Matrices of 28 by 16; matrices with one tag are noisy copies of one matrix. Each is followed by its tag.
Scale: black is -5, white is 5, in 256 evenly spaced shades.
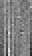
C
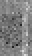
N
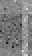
N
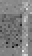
N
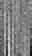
C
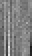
C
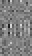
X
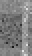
N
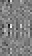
X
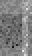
N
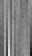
C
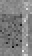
N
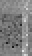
N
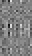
X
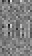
X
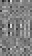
X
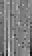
C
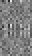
X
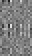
X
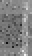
N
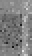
N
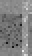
N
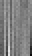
C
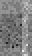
N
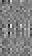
X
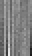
C
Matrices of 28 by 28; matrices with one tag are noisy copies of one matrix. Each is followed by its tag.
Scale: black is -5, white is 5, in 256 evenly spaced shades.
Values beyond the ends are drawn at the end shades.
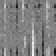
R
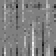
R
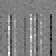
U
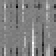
R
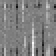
R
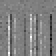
U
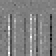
U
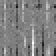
R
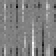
R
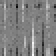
R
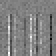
U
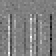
U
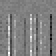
U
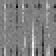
R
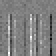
U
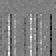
U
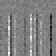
U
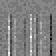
U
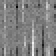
R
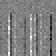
U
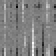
R
